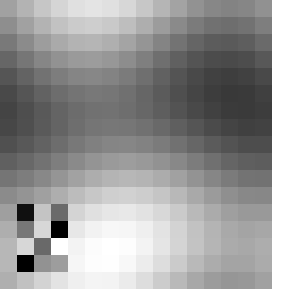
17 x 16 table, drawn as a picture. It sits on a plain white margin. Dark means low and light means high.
Values change most from cell to cell in the bottom left. No regular stripes run through it. In the bottom left lies a patch that is rougher than the rest. The bottom middle is the ninth with the highest average.
